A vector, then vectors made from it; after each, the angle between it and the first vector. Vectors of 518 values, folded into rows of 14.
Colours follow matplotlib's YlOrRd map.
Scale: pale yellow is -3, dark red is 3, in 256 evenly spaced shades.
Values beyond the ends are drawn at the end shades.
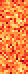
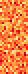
orthogonal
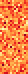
partly opposed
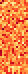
orthogonal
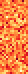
nearly parallel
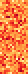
nearly opposite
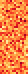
partly opposed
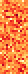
nearly opposite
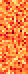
partly opposed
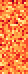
partly aligned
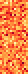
orthogonal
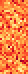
nearly parallel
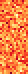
nearly parallel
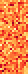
orthogonal
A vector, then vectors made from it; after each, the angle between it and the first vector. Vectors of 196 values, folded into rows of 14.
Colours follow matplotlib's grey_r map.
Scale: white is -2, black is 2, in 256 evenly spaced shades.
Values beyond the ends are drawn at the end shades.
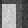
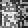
partly aligned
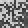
orthogonal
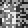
partly aligned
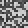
orthogonal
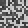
orthogonal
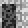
nearly opposite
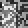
partly aligned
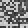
orthogonal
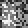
partly aligned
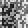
partly opposed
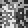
partly aligned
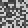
orthogonal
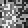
partly aligned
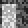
nearly parallel
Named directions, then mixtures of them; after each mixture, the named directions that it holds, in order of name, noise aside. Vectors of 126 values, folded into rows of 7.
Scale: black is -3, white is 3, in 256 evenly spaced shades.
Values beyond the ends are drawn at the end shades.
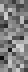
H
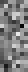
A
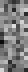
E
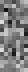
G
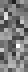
G, H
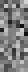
A, G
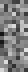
E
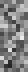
A, E, H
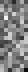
E, H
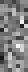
A, H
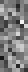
A, H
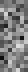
H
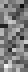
A, E, H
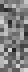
G, H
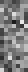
A, E, H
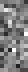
G, H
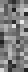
E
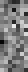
E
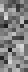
H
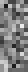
A, E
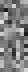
G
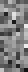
A, E, G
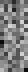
E, H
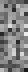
E, G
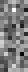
A, E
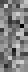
A, G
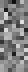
E, G, H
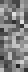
A, E, H
